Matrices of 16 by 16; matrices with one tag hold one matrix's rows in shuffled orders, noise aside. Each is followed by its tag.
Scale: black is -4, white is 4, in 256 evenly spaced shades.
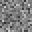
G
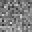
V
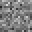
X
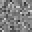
G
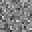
G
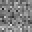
V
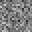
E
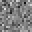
G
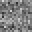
V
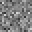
G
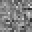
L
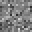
X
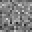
X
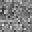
V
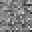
L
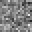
L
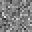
G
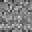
V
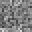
V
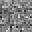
X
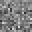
X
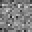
X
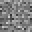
X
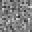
G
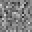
E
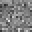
X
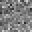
X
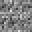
V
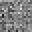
V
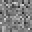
E
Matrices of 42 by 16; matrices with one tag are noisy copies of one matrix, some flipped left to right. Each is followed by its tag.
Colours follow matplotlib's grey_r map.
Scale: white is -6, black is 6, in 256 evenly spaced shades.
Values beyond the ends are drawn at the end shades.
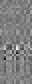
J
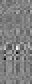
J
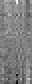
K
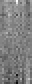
K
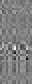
J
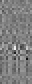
J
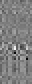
J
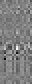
J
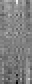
K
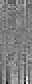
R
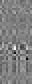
J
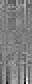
R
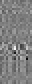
J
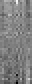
K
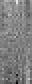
K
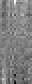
K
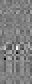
J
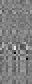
J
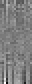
R
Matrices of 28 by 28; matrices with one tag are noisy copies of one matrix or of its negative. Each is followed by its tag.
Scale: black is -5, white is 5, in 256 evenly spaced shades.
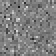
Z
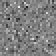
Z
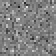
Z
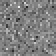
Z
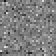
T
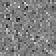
Z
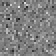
Z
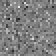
Z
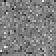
T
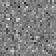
Z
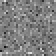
T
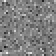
T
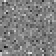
T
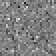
Z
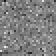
T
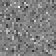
Z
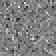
Z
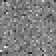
T
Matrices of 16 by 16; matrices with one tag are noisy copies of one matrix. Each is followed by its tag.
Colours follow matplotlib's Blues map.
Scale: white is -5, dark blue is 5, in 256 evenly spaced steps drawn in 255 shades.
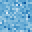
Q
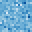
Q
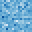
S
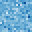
Q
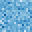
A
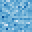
S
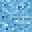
S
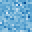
Q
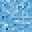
S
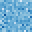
A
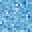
Q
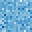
A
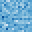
S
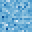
S
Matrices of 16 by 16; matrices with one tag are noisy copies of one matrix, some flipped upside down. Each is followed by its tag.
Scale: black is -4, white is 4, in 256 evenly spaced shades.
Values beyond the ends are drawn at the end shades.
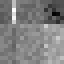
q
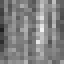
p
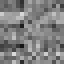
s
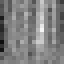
p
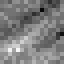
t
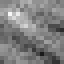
t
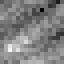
t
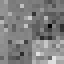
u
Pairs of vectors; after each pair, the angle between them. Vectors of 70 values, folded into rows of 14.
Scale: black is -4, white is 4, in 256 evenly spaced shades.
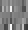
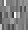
orthogonal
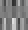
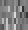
orthogonal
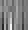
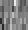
partly aligned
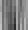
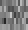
orthogonal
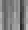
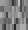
orthogonal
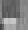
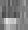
nearly parallel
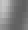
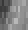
nearly opposite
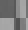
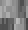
nearly opposite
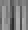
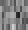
partly opposed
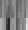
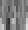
nearly parallel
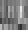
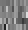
partly opposed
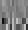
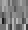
nearly parallel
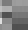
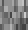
partly aligned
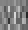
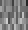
partly aligned
